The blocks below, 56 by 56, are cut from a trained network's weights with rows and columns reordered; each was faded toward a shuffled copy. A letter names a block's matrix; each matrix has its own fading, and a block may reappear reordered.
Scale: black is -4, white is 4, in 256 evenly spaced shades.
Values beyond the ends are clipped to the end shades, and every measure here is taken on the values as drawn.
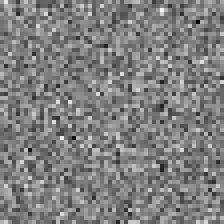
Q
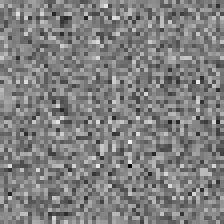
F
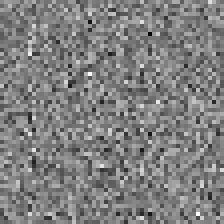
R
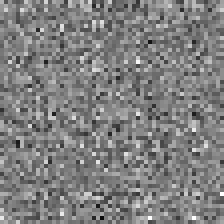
R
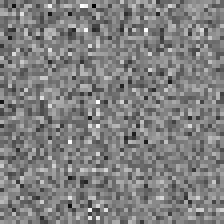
R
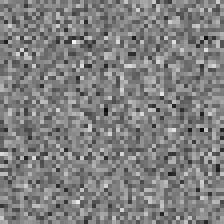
F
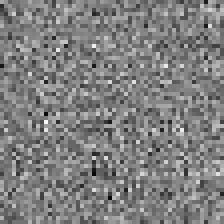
F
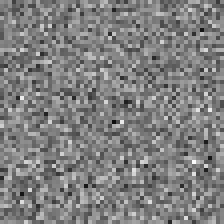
Q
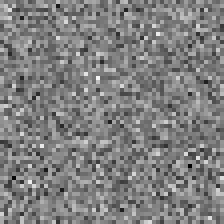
Q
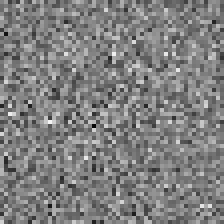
F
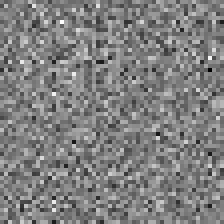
F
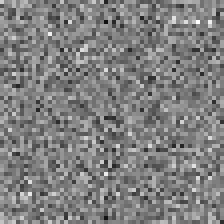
F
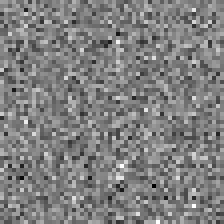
R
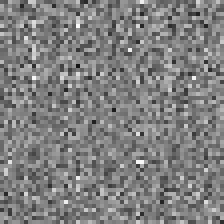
R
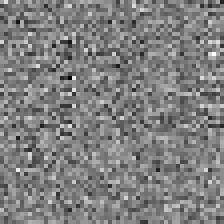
F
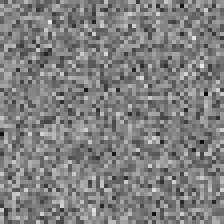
Q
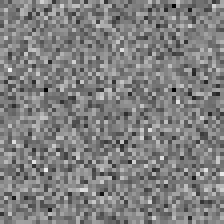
Q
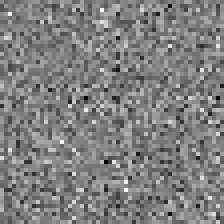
R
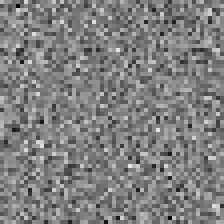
F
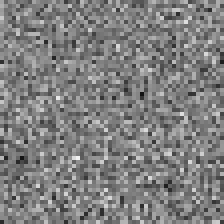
Q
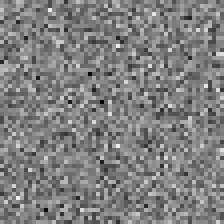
Q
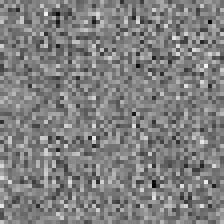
R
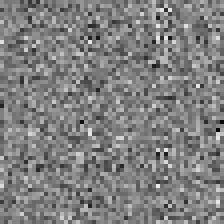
R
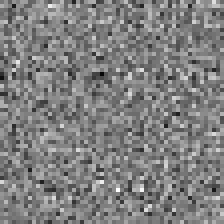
F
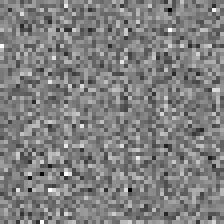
R
